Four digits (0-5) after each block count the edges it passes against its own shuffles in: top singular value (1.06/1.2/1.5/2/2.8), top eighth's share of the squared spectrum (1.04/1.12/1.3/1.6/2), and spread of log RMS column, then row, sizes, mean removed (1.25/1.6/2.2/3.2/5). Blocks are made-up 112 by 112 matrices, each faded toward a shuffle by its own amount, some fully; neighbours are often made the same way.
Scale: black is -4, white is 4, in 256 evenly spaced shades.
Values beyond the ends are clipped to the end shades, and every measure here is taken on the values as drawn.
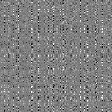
5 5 4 3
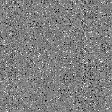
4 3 2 1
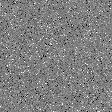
0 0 0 0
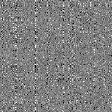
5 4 3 2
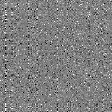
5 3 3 2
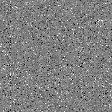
3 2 1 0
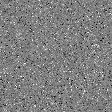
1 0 0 0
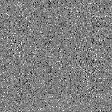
4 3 2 1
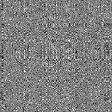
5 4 3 2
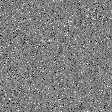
1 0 0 0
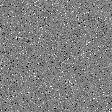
0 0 0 0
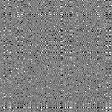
5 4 3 3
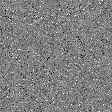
0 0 0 0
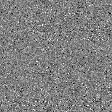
1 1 0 2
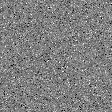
0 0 0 0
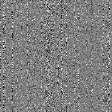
2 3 4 0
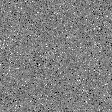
0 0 0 0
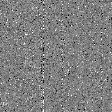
2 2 2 0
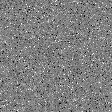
0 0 0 0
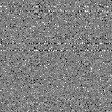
4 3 1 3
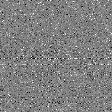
4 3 1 2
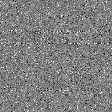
3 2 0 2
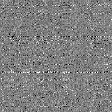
4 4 2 3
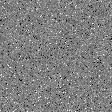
1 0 0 0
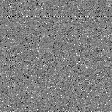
4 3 1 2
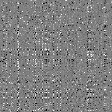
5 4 3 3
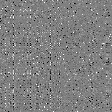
4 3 2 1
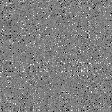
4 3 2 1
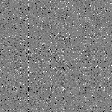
4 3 2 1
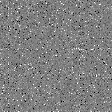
3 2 1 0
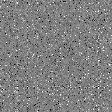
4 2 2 0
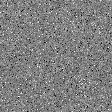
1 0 0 0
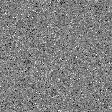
2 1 0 0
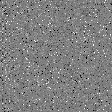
3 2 1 0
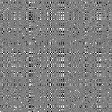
5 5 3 3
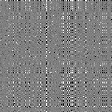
5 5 4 3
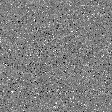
1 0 0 1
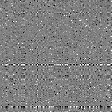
5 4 2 3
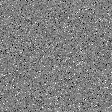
0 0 0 0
